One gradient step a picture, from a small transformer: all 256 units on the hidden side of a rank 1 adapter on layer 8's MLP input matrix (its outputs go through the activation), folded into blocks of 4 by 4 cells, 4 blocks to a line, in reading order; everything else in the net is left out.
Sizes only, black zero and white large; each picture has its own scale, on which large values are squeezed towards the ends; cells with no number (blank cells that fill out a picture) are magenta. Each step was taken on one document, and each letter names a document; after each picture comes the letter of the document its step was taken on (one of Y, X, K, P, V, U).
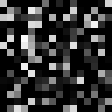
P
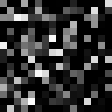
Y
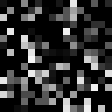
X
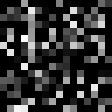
P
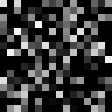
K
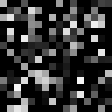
P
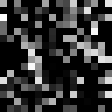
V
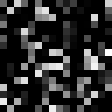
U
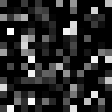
Y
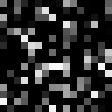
U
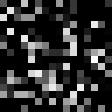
X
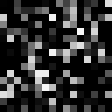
V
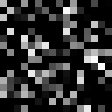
X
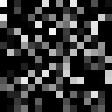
K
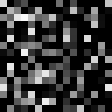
Y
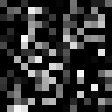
P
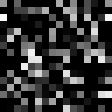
V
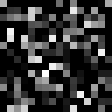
P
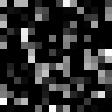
U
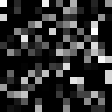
K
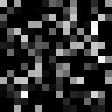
K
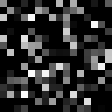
X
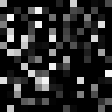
P
